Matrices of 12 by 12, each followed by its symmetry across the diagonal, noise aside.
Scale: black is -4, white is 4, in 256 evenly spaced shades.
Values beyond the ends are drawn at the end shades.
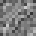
symmetric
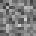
symmetric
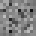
symmetric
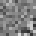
antisymmetric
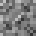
symmetric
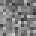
antisymmetric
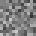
antisymmetric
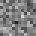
antisymmetric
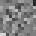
antisymmetric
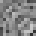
symmetric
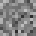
symmetric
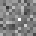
symmetric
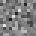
antisymmetric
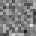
antisymmetric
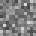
symmetric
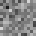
symmetric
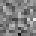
antisymmetric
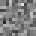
antisymmetric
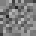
symmetric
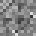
symmetric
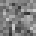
antisymmetric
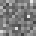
symmetric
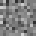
antisymmetric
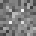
symmetric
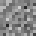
symmetric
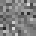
antisymmetric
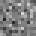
antisymmetric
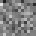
antisymmetric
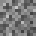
symmetric
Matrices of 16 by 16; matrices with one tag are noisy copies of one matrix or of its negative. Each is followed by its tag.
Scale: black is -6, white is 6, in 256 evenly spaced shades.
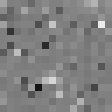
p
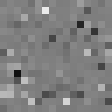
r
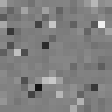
p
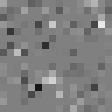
p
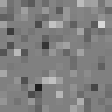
p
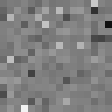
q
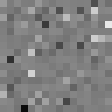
q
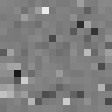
r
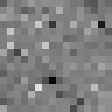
p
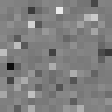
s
